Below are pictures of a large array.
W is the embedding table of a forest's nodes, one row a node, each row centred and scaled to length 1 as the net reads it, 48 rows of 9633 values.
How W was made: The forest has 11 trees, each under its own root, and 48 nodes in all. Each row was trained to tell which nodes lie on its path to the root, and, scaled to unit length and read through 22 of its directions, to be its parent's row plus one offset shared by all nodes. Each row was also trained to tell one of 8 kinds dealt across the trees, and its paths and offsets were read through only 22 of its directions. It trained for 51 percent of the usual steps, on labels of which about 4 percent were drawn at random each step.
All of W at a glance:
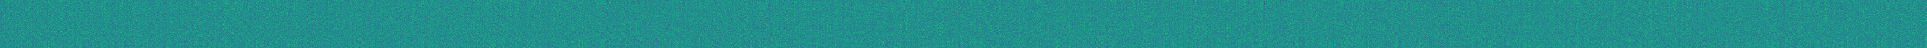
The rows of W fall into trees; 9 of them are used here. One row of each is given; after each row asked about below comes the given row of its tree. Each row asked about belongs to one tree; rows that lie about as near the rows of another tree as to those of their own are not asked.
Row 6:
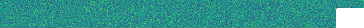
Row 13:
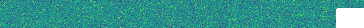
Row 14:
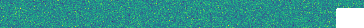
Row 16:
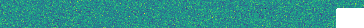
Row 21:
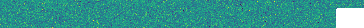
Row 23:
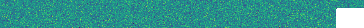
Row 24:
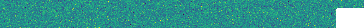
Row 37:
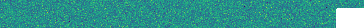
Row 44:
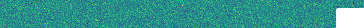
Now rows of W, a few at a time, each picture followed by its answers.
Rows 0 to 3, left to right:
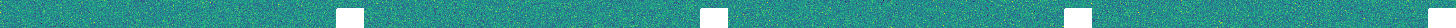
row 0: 24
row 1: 13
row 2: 16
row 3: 6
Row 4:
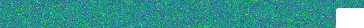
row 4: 24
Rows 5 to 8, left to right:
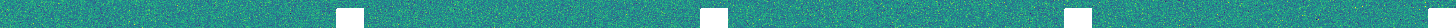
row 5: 21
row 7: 14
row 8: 21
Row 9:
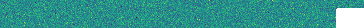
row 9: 21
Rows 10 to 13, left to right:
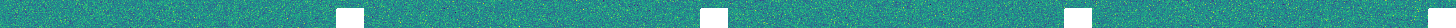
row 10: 13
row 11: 23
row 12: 37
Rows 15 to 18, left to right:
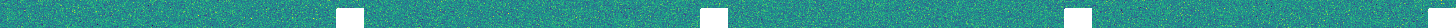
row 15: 37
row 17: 21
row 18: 44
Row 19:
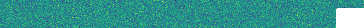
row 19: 37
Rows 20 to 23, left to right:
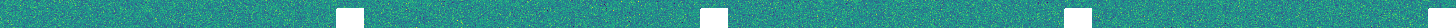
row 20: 44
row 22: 24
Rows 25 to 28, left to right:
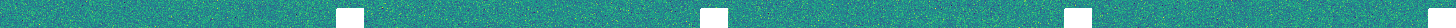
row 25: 6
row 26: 23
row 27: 13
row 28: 24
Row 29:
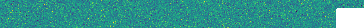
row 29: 37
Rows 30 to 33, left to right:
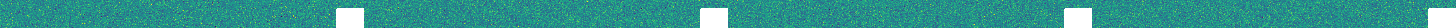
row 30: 16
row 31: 44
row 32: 21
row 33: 14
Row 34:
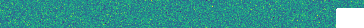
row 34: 23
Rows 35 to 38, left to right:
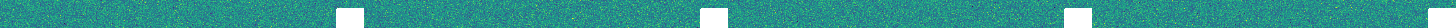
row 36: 16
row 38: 44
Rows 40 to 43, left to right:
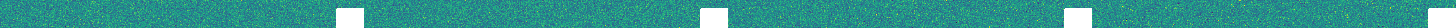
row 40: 6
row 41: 13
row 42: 13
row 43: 16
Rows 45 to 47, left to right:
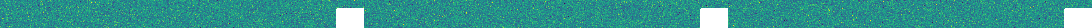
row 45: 6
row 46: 6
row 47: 16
